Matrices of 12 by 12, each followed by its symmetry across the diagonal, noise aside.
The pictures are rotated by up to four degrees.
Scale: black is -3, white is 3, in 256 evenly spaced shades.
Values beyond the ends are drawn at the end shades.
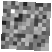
symmetric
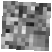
antisymmetric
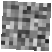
antisymmetric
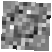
symmetric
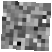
antisymmetric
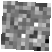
symmetric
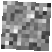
symmetric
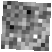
symmetric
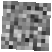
antisymmetric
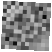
symmetric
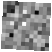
symmetric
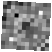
symmetric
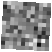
antisymmetric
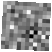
symmetric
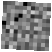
symmetric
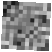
symmetric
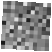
antisymmetric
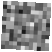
antisymmetric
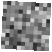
antisymmetric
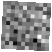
antisymmetric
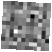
antisymmetric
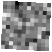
antisymmetric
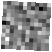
antisymmetric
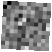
symmetric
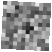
symmetric
